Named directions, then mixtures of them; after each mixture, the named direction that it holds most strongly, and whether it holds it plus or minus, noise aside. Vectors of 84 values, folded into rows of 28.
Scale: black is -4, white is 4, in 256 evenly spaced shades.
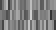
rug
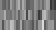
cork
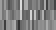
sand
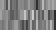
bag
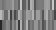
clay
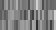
bag, minus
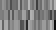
bag, plus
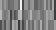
clay, plus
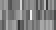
sand, plus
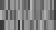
clay, plus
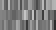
bag, plus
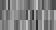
bag, minus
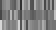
clay, minus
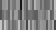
clay, minus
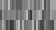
cork, minus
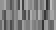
cork, minus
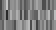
bag, minus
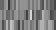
rug, plus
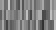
cork, minus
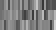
bag, minus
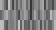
rug, minus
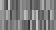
rug, minus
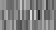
sand, plus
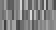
sand, plus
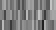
cork, minus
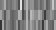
cork, minus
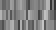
cork, plus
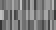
clay, plus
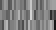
rug, plus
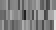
bag, minus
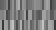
cork, plus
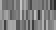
sand, plus
